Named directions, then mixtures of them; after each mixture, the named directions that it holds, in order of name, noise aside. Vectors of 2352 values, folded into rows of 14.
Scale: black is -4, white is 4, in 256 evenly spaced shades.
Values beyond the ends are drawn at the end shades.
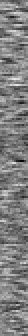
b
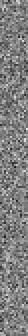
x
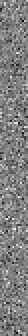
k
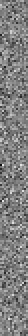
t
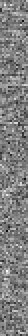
b, k, x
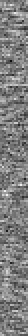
b, k, x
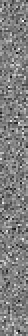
k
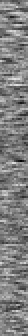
b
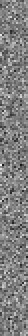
t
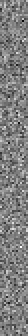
k, t, x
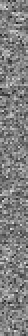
b, t, x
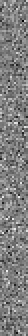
k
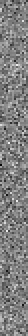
k, t, x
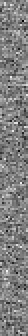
b, k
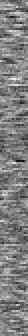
b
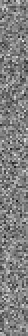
x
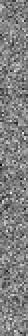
k, t
